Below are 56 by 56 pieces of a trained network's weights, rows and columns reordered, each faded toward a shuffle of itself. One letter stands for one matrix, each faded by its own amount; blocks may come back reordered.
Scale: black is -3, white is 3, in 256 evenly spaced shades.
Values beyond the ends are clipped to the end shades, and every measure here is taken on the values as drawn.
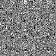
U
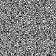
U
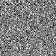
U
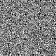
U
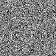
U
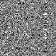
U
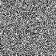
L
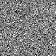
U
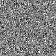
U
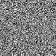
L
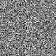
L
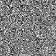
U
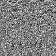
U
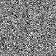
U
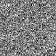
L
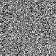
U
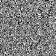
L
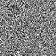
U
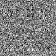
L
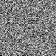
L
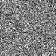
L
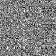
L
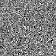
U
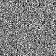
L
